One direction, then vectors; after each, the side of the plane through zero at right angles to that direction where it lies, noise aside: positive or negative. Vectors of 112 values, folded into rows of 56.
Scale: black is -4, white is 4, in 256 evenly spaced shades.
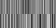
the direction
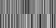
positive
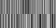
positive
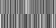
negative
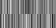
positive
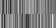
negative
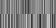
positive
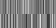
negative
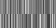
negative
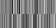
negative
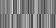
positive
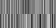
positive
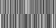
negative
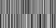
positive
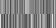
negative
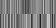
positive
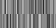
negative
